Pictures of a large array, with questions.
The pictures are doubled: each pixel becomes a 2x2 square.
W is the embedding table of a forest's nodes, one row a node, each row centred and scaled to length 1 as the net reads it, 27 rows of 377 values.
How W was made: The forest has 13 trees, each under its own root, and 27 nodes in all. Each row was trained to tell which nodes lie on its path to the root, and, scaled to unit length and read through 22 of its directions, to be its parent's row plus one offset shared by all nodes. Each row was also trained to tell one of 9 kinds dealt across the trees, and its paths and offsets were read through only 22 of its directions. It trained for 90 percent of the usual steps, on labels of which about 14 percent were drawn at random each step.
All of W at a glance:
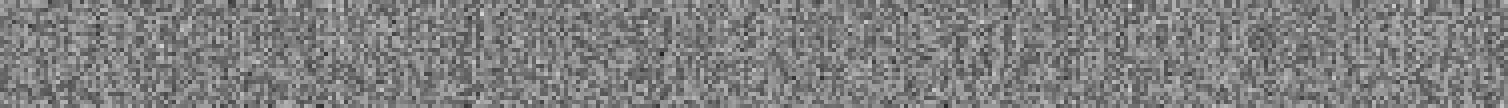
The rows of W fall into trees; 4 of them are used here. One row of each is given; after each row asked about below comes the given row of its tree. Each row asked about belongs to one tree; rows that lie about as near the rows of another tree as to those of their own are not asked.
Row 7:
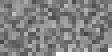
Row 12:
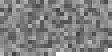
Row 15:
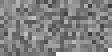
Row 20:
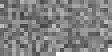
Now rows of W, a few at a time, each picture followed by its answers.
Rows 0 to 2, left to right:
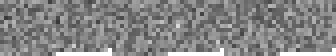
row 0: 12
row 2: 20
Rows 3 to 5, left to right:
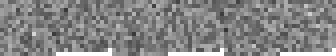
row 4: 7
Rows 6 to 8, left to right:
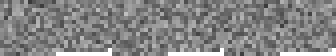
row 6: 7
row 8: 20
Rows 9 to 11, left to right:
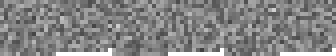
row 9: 7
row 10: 7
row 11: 7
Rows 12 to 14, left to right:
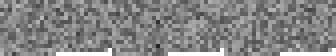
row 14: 12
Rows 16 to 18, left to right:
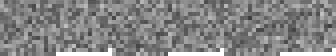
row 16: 20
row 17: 15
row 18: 15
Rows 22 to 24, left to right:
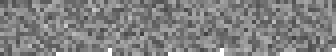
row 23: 20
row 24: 12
